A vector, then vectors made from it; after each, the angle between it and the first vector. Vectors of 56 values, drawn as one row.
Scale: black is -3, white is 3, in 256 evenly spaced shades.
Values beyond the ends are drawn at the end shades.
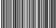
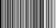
partly opposed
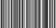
partly aligned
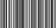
partly aligned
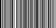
nearly opposite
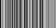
partly opposed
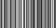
orthogonal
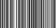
orthogonal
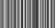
orthogonal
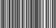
orthogonal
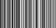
partly opposed
